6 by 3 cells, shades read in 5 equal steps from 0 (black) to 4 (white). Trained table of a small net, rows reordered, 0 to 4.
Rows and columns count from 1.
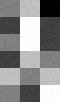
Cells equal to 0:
1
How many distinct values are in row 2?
2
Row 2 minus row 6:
-1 3 -3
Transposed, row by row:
2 1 2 1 3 2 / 3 4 4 3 2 1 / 0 1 1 2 3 4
